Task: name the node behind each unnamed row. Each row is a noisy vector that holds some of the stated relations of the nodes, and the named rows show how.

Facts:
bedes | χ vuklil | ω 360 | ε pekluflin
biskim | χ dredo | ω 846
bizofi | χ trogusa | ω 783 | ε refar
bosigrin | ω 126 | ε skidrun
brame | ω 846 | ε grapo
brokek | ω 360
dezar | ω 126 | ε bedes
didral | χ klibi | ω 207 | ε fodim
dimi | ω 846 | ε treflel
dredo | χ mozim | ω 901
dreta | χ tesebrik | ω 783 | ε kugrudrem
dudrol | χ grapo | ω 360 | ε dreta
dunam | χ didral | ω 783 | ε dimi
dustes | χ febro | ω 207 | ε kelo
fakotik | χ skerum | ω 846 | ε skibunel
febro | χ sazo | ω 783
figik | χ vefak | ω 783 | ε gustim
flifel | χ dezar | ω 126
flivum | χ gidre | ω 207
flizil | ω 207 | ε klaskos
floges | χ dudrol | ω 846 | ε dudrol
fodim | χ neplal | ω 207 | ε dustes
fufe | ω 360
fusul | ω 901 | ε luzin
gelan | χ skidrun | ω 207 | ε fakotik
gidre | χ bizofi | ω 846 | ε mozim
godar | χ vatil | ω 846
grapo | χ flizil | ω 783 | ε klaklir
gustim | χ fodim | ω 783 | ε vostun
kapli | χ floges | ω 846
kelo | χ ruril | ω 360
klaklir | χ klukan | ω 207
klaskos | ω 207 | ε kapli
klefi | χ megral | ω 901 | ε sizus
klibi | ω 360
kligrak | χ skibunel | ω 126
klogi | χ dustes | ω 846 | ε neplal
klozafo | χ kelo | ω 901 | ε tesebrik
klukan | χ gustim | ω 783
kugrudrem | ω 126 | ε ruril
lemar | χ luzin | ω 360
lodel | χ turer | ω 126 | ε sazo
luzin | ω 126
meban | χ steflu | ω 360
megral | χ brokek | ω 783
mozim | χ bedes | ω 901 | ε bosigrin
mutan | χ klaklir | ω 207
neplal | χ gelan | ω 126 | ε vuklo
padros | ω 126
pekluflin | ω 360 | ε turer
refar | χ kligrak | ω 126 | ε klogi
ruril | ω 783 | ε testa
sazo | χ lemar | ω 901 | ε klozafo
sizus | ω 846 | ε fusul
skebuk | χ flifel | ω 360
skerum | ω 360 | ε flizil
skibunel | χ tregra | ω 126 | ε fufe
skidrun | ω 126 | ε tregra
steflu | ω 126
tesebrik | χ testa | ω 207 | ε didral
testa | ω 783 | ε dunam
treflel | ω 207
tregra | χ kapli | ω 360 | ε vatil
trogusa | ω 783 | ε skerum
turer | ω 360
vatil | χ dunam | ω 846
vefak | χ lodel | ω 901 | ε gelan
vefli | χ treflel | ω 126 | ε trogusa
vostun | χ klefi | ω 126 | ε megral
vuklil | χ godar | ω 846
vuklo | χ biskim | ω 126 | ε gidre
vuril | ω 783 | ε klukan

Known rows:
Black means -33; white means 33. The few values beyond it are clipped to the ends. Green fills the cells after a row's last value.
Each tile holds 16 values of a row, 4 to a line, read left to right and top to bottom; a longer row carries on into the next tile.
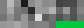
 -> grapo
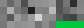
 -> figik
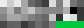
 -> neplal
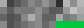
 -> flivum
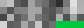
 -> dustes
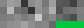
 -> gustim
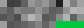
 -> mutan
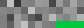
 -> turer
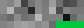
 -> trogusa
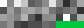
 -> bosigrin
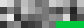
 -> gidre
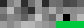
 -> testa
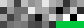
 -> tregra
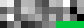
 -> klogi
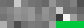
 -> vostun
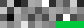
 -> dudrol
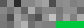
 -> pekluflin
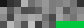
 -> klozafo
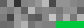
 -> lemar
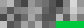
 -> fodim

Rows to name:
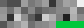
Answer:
bedes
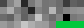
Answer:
ruril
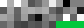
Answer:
skidrun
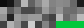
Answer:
sazo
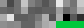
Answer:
godar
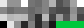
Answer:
mozim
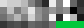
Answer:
refar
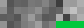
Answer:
klaskos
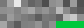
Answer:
luzin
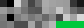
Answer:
lodel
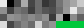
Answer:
didral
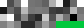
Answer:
vatil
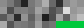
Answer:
flizil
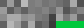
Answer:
fusul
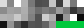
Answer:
vuklo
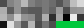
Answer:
dredo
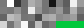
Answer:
kelo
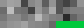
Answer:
megral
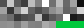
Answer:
floges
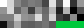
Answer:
bizofi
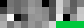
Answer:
dimi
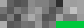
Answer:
klaklir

